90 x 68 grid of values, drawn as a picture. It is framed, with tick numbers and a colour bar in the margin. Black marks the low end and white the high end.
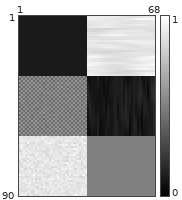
The table splits into 3 rows of 2 panels. Panel 1,1: very low, flat. Panel 1,2: very high, streaked across, faint in contrast. Panel 2,1: middling, checkered. Panel 2,2: very low, streaked downward, faint in contrast. Panel 3,1: very high, fine-grained, faint in contrast. Panel 3,2: middling, flat.
